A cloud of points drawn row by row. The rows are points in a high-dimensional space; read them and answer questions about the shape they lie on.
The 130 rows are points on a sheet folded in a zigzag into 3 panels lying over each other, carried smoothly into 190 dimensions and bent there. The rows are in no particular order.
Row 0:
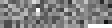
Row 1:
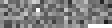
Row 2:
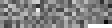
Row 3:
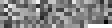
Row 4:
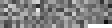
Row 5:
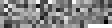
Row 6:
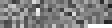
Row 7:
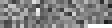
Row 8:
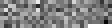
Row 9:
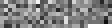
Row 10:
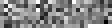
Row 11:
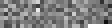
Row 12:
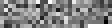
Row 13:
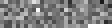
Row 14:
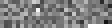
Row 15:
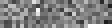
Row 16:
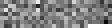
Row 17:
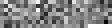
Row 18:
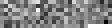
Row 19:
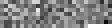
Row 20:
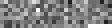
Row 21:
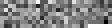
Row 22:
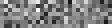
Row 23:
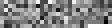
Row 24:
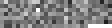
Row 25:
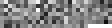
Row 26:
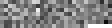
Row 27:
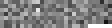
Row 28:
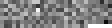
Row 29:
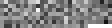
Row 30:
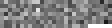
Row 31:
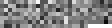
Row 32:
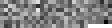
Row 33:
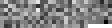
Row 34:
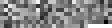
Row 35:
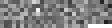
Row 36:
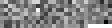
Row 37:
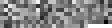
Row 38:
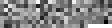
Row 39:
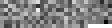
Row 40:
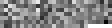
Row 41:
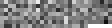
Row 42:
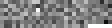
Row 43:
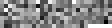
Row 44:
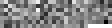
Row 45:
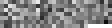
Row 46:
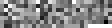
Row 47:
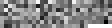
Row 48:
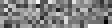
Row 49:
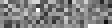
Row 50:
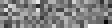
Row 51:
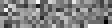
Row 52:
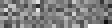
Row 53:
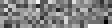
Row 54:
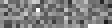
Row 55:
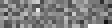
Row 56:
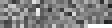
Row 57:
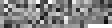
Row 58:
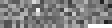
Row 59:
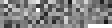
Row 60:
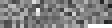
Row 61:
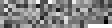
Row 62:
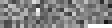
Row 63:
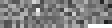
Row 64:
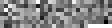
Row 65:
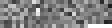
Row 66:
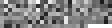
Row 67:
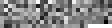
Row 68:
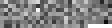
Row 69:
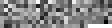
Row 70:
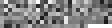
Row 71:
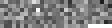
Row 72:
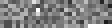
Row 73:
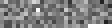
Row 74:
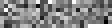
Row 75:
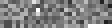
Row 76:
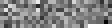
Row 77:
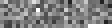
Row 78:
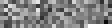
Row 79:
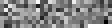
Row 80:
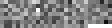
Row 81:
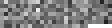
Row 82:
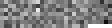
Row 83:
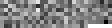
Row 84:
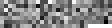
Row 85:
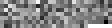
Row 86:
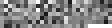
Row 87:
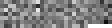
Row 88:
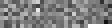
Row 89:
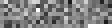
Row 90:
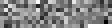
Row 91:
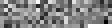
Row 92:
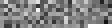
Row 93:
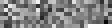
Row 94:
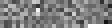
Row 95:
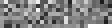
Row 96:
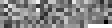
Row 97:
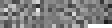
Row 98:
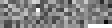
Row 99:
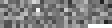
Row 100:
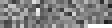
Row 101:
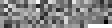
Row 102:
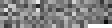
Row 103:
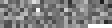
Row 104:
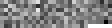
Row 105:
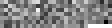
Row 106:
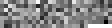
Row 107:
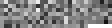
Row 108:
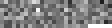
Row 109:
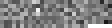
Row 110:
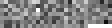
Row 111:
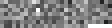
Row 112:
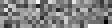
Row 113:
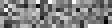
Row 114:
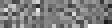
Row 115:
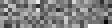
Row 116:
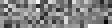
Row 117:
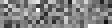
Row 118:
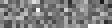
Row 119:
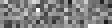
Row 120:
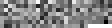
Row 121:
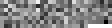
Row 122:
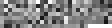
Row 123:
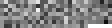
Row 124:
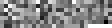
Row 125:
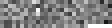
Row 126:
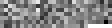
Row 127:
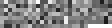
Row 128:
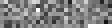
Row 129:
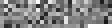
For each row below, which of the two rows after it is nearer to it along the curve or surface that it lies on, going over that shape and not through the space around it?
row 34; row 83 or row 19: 19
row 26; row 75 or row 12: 75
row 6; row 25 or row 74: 25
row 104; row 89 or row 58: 58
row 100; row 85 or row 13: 13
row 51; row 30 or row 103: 30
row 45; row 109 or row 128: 128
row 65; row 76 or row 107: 76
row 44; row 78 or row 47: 78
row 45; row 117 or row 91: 117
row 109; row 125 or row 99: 99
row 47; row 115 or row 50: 50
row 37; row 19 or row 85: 19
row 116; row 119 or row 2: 2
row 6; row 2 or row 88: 2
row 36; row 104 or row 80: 80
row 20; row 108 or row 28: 108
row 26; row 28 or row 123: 28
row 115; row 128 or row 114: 114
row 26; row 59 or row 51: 59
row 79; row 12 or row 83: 83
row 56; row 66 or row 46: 46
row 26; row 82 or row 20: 20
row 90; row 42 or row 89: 42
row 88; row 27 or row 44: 27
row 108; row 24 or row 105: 24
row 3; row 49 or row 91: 49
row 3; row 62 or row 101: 62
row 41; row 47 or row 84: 84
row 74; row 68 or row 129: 129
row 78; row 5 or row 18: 18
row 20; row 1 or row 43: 1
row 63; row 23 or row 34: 34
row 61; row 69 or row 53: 53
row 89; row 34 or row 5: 34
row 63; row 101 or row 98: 98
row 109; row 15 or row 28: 28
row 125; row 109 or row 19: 19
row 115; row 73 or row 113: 113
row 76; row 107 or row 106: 106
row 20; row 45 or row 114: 45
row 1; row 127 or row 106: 106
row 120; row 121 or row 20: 121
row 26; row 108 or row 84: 108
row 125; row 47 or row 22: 22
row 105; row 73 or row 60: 60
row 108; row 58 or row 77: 58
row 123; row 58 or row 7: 58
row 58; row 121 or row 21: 121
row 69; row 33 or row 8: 33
